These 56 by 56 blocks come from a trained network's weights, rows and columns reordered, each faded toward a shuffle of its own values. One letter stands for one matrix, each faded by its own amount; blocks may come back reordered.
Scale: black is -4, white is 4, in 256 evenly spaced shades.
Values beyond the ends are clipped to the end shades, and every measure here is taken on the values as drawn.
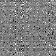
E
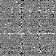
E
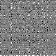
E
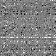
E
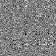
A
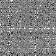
E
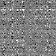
E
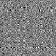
A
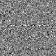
A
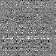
E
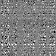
E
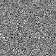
A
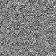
A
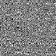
A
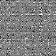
E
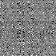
E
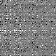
E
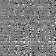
E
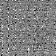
E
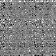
E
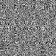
A
